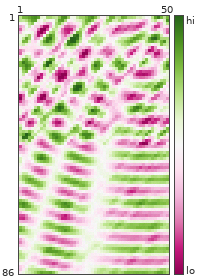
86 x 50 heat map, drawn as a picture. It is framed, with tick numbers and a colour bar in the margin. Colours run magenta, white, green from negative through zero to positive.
Seam: horizontal, 50% of the way down, the bottom part calmer. Stripes: horizontal, repeating 11 times. Calmest part: bottom middle. Slope: none. Rings: centred on the top right.
